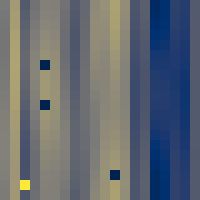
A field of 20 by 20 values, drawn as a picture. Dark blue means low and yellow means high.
Four lone cells stand out: one far higher and three far lower than their neighbours. On average the colour sits 40% of the way up the scale. Streaks run downward.
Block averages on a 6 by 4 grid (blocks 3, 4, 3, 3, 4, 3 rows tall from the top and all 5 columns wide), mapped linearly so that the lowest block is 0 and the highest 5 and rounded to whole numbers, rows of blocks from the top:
4 4 4 0
4 4 4 0
5 4 4 0
4 4 4 0
4 4 4 0
5 4 4 0
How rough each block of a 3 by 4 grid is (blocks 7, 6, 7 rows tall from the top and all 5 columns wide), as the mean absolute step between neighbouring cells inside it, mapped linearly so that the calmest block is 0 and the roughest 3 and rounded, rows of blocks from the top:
2 1 1 0
3 1 1 0
3 0 2 0
